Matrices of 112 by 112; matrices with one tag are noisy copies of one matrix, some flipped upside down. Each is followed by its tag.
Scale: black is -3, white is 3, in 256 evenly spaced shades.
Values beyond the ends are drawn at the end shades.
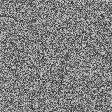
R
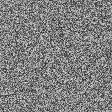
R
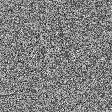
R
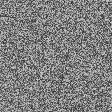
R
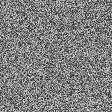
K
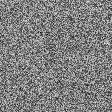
K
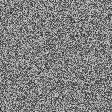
K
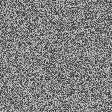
K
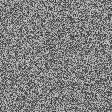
K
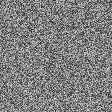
K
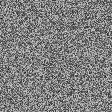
K
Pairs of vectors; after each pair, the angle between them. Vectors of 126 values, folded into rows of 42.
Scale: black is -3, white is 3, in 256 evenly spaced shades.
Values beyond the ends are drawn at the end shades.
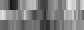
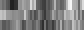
nearly parallel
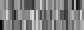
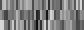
partly opposed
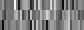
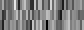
nearly parallel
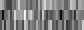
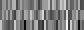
orthogonal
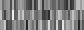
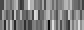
partly opposed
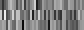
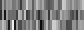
orthogonal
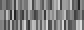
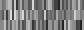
nearly opposite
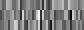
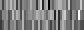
partly aligned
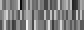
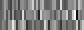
partly opposed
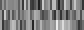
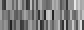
orthogonal
